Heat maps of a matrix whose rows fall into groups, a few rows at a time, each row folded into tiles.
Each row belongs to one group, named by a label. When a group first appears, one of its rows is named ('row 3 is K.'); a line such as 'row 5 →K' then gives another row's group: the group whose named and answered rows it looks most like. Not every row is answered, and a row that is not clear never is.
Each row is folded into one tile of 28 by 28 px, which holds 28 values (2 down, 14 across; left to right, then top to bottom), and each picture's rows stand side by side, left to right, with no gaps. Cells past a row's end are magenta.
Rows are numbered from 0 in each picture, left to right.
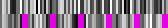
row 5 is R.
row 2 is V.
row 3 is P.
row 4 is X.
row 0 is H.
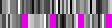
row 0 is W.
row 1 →R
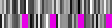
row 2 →P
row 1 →W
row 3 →W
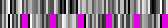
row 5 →H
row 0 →W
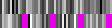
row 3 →R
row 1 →P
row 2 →W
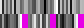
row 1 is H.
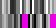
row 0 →H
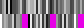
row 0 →H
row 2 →W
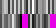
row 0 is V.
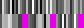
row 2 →W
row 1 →X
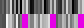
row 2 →R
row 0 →R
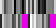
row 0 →P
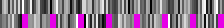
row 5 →W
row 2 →P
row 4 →R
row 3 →V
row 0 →V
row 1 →P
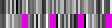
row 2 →V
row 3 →P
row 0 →R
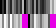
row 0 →R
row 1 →R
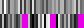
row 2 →V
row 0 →V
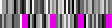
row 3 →V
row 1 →X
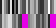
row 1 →H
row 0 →P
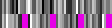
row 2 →H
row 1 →P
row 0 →R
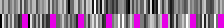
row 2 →H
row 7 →W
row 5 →X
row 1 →V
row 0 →V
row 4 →R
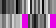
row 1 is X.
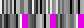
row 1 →X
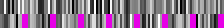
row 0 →X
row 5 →W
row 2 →R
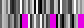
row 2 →X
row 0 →H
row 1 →H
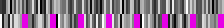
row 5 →P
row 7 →R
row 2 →P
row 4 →W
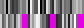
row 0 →H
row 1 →P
